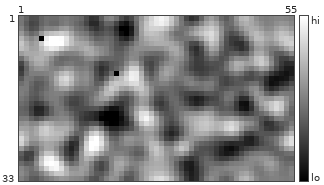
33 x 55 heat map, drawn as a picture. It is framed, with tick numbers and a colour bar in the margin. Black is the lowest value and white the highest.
Slope: none. Grain: blotchy. Lone odd cells: 2, each lower than its neighbours. Odd rows or columns: none. Histogram: bell-shaped. Seam: none.
